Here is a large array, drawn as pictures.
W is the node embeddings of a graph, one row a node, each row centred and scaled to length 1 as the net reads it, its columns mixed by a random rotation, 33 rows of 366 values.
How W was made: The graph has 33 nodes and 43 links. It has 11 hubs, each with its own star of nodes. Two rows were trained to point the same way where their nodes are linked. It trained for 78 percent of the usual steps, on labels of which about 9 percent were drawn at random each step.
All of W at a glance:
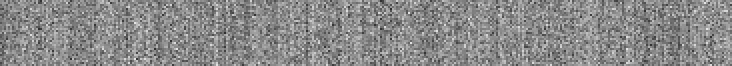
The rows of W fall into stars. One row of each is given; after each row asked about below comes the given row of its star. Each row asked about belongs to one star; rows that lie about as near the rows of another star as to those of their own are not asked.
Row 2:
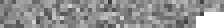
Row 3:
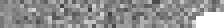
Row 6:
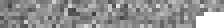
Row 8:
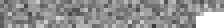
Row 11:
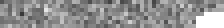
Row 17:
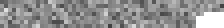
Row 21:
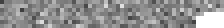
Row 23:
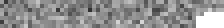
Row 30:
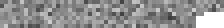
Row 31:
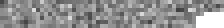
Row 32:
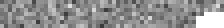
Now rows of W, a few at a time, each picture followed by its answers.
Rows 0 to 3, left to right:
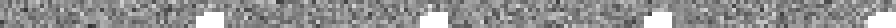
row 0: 21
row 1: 3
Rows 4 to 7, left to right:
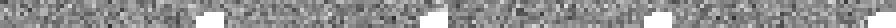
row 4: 17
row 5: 23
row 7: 17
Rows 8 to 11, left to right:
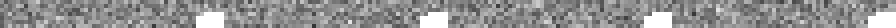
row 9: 30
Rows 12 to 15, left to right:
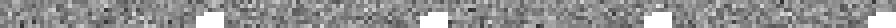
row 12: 32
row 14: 21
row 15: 2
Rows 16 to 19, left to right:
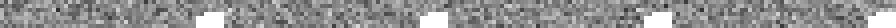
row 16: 30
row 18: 31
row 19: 23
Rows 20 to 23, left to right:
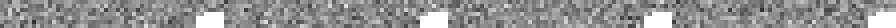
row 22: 31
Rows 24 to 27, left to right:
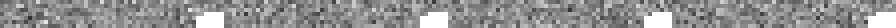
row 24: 8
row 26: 17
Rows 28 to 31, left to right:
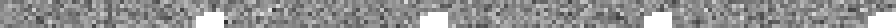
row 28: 3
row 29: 21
